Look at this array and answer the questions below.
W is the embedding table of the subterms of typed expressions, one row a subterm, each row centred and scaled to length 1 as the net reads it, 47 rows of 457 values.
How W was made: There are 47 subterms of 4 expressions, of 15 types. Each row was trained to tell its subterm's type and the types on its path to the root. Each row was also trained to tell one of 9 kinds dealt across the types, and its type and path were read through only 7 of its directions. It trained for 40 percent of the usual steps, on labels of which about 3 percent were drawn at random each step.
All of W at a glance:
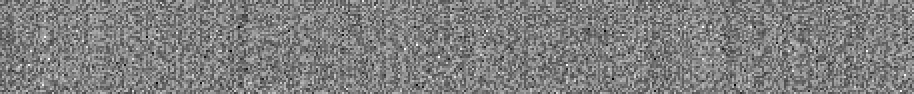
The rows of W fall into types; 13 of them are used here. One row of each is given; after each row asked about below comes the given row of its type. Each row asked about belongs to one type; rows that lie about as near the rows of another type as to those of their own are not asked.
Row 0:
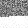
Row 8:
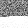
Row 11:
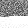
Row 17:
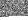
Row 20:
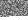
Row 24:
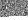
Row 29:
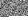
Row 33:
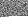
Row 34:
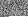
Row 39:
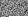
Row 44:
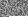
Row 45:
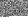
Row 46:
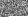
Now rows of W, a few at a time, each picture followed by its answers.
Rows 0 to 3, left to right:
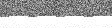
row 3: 17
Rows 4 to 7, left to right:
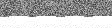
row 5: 46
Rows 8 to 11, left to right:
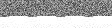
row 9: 34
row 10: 20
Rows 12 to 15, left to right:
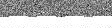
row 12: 17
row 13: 24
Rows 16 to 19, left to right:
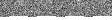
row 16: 11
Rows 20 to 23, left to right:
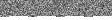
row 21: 8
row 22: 34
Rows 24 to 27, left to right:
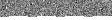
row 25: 0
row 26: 39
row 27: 11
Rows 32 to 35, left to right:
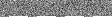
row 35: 34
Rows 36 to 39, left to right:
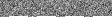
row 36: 0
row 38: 17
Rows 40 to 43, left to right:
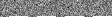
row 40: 45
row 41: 29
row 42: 33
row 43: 24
